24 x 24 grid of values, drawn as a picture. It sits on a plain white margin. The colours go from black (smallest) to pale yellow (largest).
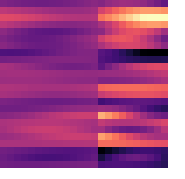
The middle left is the calmest part. The left part is calmer, up to a seam about 60% of the way across. The grain runs across in streaks. On average the colour sits 40% of the way up the scale. The ninth with the highest average is the top right.
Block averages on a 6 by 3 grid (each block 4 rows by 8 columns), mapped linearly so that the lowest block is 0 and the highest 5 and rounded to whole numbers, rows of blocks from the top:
225
011
111
112
232
000
